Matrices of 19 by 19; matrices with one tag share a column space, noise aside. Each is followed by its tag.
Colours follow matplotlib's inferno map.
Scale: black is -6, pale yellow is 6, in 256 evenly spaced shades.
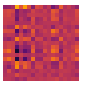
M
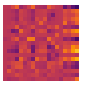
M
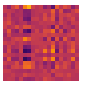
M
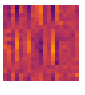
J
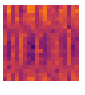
J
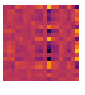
M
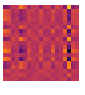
M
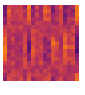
J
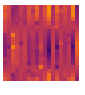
J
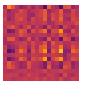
M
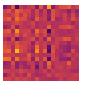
M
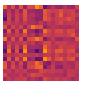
M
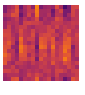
J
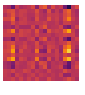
M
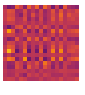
M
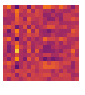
M
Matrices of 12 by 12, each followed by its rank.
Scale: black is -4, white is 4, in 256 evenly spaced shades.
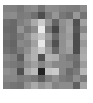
two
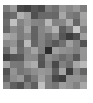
full rank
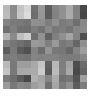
two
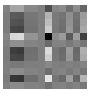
one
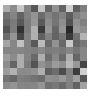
two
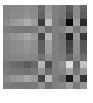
one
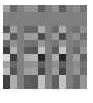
one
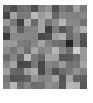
full rank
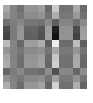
one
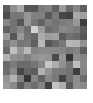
full rank
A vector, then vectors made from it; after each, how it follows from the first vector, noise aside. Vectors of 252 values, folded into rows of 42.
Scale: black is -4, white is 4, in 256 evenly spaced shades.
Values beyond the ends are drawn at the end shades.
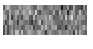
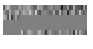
partly zeroed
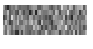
negated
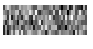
scaled up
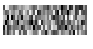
scaled up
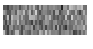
sign-scrambled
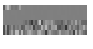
partly zeroed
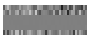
partly zeroed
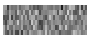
sign-scrambled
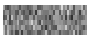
negated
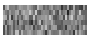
copied
